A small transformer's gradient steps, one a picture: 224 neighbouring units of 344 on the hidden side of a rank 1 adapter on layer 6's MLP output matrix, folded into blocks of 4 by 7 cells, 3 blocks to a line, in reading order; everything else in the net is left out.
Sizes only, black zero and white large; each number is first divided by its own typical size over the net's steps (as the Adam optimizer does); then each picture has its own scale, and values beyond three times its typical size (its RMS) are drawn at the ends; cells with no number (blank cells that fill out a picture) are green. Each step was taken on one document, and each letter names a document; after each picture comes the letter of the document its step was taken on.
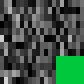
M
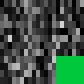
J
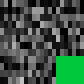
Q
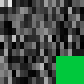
M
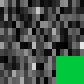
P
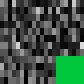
J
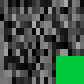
P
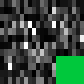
Q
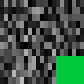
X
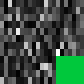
M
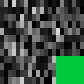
X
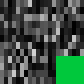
J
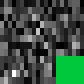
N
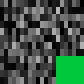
Q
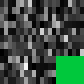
J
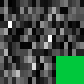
P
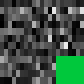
M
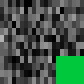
P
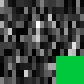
N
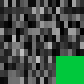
Q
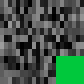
P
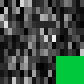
J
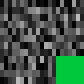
X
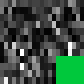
P
